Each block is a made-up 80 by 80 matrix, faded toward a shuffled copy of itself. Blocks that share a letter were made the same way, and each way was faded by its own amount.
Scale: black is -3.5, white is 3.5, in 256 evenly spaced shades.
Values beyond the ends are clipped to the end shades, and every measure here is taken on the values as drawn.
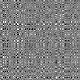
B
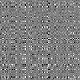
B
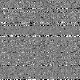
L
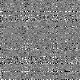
L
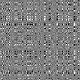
B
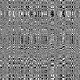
B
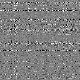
L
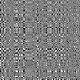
B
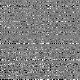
L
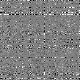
L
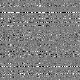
L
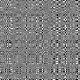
B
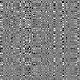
B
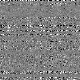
L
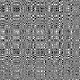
B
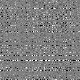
L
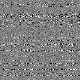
L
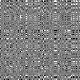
B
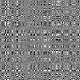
B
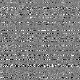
L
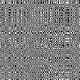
B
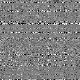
L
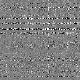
L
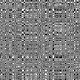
B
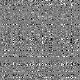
L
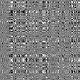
B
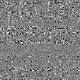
L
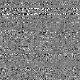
L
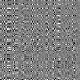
B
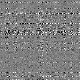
L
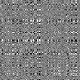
B
